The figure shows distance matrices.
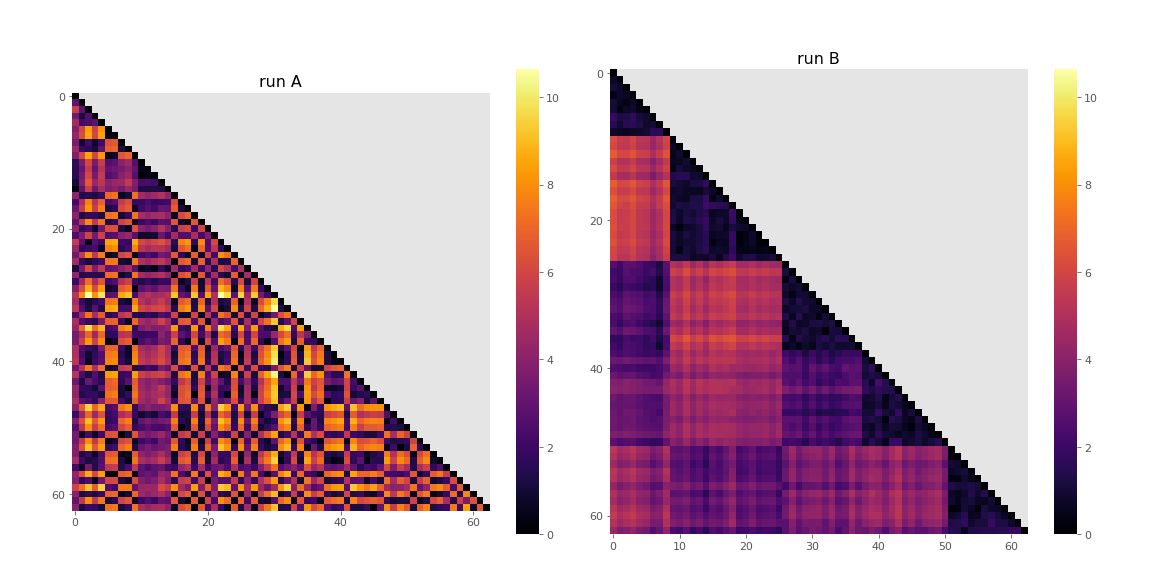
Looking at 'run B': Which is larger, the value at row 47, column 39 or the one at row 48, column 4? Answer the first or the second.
the second
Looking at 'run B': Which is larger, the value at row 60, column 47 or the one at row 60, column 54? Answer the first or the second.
the first
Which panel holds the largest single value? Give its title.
run A
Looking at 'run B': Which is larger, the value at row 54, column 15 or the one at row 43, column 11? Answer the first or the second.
the second
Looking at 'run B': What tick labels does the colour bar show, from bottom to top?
0, 2, 4, 6, 8, 10
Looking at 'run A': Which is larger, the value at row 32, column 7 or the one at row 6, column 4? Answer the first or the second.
the second
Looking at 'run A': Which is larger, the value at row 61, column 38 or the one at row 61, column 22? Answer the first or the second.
the second
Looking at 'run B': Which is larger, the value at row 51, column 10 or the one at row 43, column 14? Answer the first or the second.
the second
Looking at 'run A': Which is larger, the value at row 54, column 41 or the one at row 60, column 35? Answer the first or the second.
the second
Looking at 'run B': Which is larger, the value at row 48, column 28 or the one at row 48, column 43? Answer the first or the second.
the first
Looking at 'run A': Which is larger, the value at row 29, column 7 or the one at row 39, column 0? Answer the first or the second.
the first
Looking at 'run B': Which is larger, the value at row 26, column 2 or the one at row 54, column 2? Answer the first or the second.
the second
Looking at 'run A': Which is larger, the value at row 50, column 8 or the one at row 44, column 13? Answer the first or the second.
the first
